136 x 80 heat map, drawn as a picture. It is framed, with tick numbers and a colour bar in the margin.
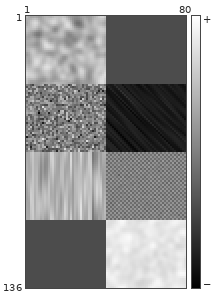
The table splits into 4 rows of 2 panels. Panel 1,1: high, blotchy. Panel 1,2: low, flat. Panel 2,1: middling, fine-grained, strong in contrast. Panel 2,2: very low, slanting down to the right, faint in contrast. Panel 3,1: high, streaked downward. Panel 3,2: middling, checkered. Panel 4,1: low, flat. Panel 4,2: very high, blotchy, faint in contrast.
